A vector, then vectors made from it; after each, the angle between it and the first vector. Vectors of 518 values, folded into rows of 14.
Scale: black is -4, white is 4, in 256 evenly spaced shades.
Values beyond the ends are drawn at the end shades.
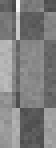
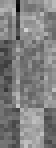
nearly opposite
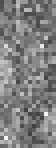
partly aligned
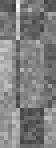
nearly parallel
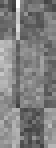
nearly parallel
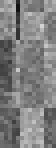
nearly opposite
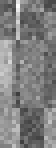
nearly parallel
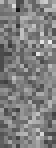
partly opposed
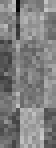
nearly opposite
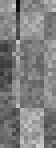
nearly opposite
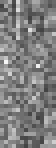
partly aligned
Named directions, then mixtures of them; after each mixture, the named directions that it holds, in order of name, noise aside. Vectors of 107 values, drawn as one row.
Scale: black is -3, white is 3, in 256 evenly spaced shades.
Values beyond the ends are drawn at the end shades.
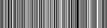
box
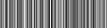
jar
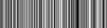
box, jar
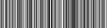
jar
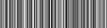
jar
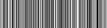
box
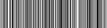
box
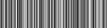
box, jar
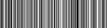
box, jar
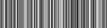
box, jar
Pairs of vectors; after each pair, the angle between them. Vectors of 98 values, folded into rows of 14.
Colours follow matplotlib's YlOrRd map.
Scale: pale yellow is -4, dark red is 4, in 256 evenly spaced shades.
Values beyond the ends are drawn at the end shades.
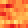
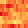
nearly parallel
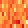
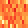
orthogonal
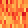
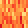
nearly opposite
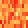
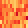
nearly opposite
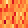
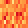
nearly opposite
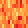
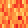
nearly parallel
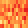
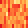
orthogonal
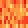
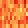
nearly parallel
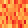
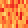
partly opposed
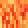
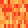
orthogonal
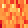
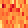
nearly opposite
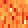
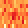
partly aligned
